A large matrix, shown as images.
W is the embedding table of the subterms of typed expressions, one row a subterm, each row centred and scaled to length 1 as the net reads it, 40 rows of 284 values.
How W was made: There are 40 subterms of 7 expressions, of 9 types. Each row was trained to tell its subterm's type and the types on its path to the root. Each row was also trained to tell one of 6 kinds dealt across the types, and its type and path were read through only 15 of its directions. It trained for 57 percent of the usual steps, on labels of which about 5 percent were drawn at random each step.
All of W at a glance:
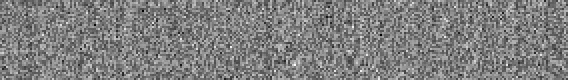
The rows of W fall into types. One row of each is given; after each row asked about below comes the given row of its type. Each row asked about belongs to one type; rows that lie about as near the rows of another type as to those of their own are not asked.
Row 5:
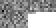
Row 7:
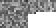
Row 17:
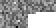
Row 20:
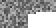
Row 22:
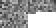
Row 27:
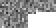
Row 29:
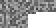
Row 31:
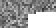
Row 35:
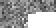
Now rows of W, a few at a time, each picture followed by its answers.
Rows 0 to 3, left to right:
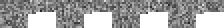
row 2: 20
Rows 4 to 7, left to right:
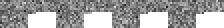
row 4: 7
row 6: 27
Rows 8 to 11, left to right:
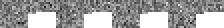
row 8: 5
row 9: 29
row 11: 29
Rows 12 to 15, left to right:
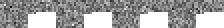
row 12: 20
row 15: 27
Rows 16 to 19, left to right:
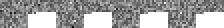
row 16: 29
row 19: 31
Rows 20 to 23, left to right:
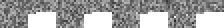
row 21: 35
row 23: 5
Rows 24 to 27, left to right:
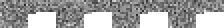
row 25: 35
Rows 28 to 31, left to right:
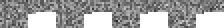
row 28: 29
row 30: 31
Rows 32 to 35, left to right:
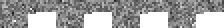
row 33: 20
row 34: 20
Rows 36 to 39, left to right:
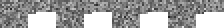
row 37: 7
